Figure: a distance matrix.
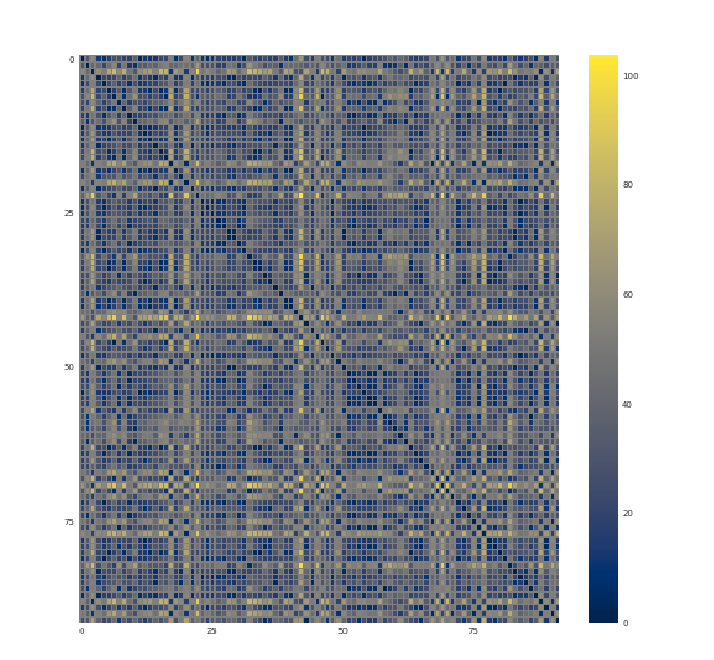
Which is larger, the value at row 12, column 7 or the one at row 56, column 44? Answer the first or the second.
the second
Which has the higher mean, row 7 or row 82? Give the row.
82
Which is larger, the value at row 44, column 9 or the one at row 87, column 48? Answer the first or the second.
the first
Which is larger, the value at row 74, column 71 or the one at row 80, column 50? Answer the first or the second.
the first
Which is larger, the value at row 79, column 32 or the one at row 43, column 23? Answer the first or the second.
the first
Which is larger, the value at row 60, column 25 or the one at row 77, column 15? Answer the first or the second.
the second
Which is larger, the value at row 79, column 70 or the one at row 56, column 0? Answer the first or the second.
the first
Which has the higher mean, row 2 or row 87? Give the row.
2
